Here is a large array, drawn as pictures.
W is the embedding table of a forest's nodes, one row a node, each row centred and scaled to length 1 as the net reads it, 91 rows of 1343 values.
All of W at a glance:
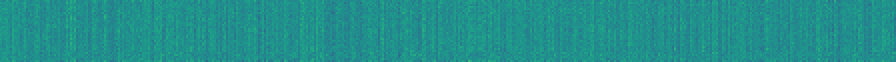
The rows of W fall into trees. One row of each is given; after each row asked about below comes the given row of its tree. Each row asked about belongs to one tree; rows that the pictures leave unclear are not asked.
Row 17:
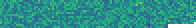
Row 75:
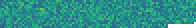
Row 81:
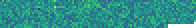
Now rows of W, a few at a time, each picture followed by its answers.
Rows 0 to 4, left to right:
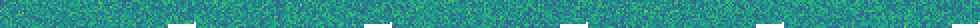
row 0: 75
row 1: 75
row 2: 75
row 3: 17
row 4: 75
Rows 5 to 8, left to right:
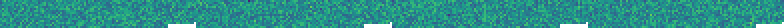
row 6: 17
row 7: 75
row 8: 17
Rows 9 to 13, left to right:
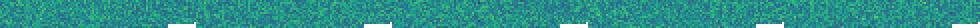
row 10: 81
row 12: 81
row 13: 75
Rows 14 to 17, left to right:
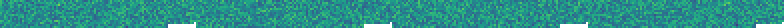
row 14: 17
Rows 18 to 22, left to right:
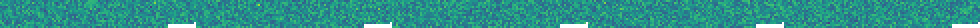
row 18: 81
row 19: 81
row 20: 17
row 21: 17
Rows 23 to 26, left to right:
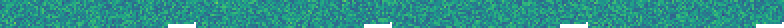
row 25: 17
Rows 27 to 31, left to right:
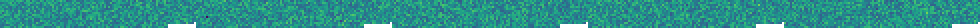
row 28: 75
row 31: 17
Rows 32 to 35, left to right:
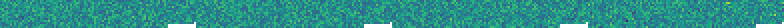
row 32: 75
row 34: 17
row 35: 81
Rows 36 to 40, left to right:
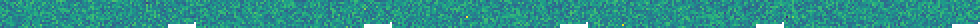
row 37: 81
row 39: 75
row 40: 81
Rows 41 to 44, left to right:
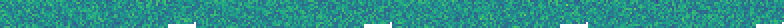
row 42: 75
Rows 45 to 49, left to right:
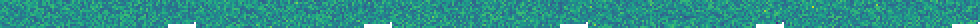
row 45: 75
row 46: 75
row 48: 17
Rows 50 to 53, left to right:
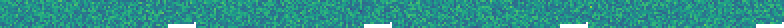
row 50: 75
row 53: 17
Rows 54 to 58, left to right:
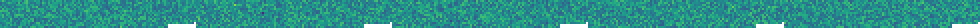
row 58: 17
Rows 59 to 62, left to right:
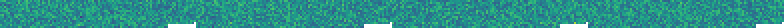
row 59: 75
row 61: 17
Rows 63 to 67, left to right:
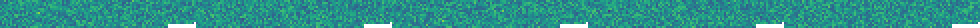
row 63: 75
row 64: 75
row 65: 17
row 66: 75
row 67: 75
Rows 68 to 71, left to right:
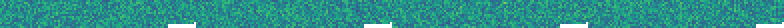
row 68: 17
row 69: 75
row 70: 81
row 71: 75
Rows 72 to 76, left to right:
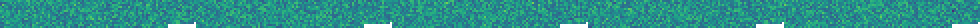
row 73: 75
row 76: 81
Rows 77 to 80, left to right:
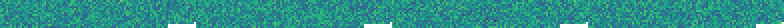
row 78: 75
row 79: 17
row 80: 17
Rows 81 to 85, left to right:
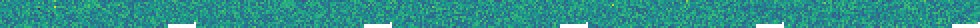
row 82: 81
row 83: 17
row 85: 17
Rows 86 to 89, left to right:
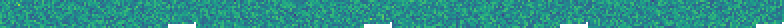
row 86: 81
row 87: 81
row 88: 75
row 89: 75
